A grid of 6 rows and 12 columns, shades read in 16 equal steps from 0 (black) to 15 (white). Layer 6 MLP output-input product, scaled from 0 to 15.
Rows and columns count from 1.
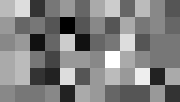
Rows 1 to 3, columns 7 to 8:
10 12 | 8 5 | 6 7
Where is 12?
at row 1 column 8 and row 3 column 5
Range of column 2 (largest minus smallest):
7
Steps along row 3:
up down up up down up up up down up same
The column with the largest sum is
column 2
